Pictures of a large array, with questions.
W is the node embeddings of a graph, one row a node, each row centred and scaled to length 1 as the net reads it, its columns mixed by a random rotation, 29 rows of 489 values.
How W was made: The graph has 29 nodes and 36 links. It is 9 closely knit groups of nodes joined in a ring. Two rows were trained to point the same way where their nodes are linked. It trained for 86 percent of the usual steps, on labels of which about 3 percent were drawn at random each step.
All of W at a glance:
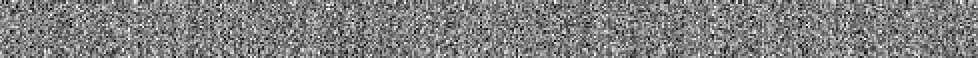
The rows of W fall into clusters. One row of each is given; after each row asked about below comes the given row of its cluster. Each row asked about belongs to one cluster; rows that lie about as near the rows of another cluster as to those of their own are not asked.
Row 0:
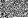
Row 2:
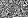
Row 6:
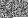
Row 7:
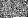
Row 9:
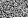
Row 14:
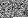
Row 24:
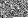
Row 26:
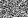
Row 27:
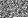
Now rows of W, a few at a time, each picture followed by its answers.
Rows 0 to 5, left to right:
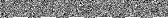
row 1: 0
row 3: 26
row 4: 2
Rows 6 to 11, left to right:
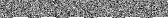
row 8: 24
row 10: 27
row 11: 6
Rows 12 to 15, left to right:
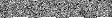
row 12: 26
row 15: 7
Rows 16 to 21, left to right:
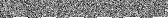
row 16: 7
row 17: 9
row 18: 27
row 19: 14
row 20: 26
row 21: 0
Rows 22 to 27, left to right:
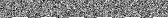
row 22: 6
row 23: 2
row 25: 24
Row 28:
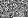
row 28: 14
